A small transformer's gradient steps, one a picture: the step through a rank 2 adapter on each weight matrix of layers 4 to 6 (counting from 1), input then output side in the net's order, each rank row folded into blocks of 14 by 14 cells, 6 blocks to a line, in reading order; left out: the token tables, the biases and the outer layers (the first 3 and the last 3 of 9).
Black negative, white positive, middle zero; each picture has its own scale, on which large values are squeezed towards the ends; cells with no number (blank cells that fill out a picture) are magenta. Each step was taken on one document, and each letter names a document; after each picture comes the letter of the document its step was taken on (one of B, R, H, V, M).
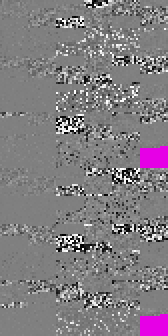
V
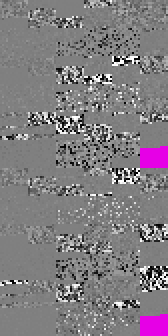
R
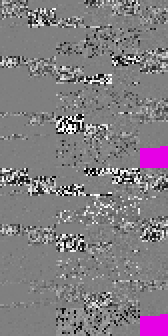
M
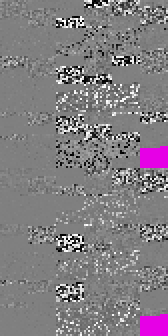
V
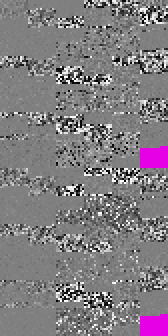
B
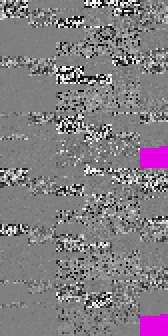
M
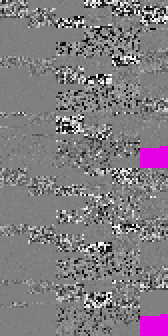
M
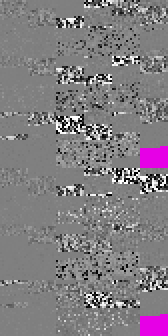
R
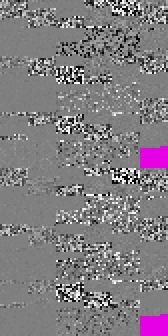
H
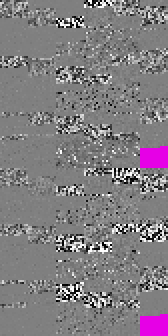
B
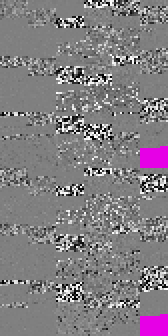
B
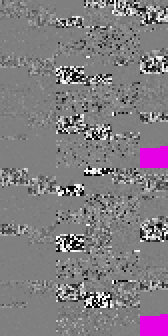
R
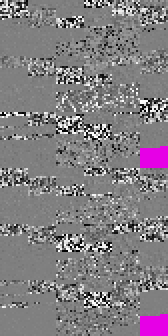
B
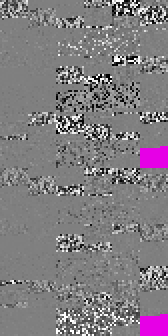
R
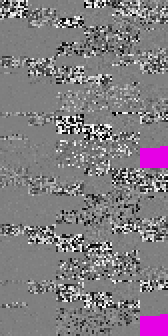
H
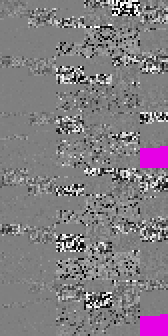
M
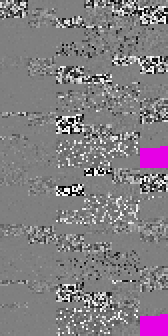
H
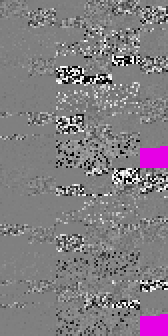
V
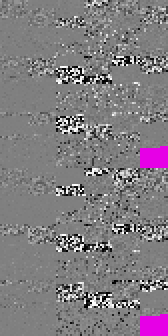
V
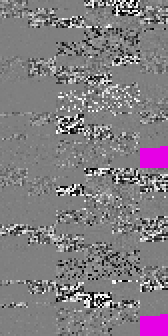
H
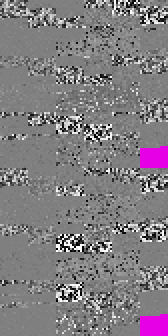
B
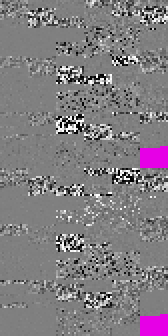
M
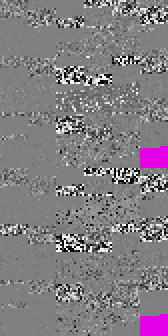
B
